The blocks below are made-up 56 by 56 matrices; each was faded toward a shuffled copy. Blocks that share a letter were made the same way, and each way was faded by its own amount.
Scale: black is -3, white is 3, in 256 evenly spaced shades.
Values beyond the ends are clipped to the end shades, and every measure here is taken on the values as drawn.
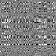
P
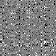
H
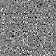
H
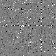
H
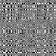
P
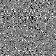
H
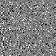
H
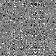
H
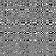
P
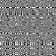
P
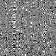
H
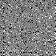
H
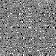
H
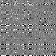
P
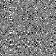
H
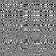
P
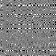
P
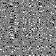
H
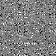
H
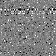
H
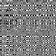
P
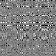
P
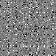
H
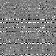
P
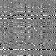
P
